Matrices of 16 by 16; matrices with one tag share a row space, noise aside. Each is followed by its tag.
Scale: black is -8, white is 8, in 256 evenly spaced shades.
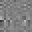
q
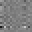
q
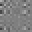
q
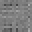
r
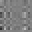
q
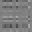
r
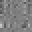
q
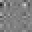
q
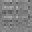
r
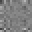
q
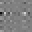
q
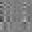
q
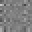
q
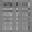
r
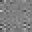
q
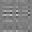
r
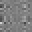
q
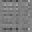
r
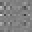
q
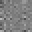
q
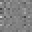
q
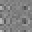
q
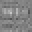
r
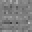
r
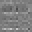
r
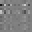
q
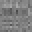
r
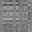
r
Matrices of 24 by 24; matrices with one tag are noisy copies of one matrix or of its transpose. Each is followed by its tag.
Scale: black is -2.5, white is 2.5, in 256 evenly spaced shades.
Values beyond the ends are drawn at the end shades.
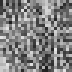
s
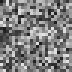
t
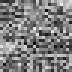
s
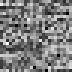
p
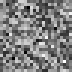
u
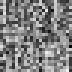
p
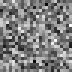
u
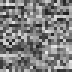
p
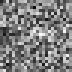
t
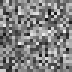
t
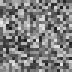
u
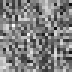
s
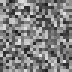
u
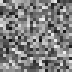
u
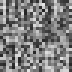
p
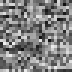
p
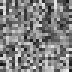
p
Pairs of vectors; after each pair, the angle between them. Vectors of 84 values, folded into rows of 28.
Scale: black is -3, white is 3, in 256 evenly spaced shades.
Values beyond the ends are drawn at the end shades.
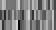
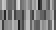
nearly parallel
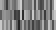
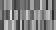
orthogonal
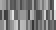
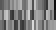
nearly opposite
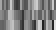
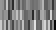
partly opposed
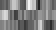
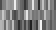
partly aligned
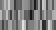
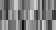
nearly opposite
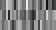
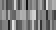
nearly opposite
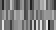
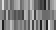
nearly opposite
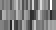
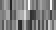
partly aligned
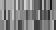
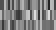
partly opposed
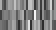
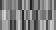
partly opposed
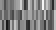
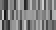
partly aligned
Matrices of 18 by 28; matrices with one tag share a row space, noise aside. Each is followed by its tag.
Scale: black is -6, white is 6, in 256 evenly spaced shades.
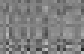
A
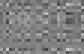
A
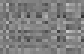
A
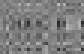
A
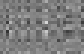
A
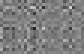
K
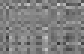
A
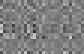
K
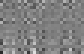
K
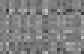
A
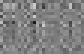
K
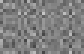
K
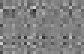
K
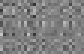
K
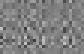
K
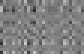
K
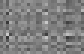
A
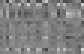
A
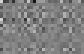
K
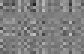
K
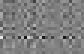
K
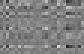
A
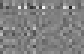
K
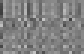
K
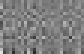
K
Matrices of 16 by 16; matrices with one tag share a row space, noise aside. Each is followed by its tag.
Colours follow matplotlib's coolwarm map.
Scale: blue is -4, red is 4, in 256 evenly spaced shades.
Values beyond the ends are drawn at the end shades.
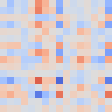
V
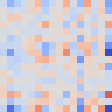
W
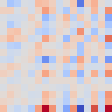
W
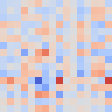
V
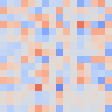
V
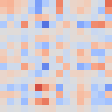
V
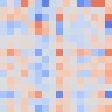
V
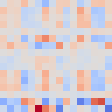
V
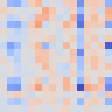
W
